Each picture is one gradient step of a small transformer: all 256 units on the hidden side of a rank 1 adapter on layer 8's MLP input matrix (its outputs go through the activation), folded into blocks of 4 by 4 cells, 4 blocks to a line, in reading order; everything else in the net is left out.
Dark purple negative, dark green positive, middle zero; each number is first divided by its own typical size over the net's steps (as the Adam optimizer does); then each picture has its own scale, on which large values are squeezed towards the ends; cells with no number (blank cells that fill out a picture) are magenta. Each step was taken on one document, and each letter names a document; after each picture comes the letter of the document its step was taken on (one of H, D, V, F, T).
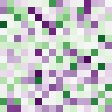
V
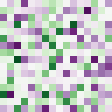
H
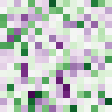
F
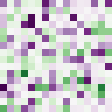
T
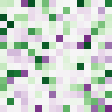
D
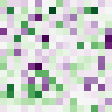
F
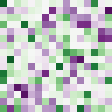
V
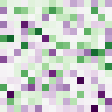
T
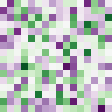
F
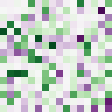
D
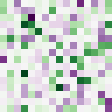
T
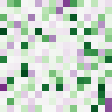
T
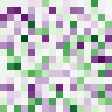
H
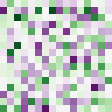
F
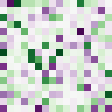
D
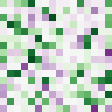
D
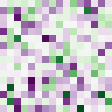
F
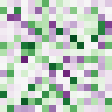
H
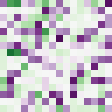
D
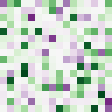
T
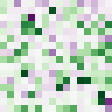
T
